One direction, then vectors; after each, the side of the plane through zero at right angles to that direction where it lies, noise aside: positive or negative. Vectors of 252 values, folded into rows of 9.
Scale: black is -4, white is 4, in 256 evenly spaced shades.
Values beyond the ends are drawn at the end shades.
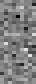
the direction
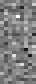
negative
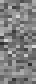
negative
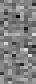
positive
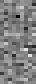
positive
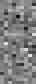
positive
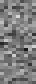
negative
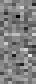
positive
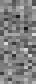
positive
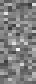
negative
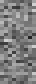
negative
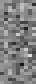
positive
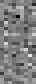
positive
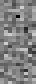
positive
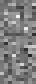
negative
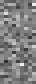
negative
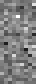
negative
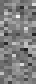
negative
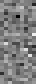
positive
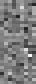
positive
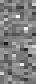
negative
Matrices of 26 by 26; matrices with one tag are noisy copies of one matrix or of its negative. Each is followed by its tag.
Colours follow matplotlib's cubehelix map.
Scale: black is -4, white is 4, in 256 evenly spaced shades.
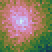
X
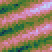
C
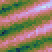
C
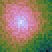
X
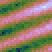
C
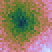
X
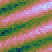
C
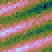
C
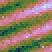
C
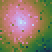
X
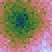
X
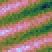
C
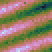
C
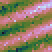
C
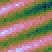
C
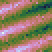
C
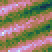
C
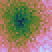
X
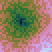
X
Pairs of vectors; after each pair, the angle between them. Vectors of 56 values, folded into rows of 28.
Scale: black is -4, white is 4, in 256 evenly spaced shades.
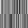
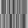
partly aligned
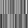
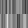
orthogonal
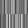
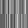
partly aligned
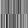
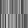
nearly opposite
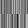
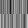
partly aligned
